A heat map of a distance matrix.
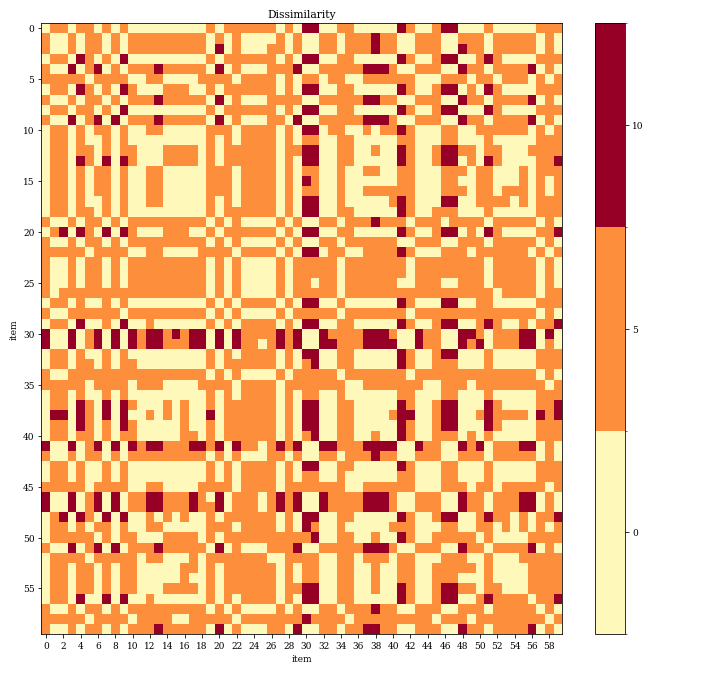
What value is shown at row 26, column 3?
5
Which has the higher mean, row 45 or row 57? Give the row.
45
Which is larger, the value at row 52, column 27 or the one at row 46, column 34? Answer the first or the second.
the second
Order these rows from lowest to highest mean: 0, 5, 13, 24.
0, 5, 24, 13
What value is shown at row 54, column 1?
5
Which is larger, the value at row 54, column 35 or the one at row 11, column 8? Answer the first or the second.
the first
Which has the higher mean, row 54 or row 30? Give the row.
30
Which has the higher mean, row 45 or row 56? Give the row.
45
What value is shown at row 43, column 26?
5
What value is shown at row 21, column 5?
5
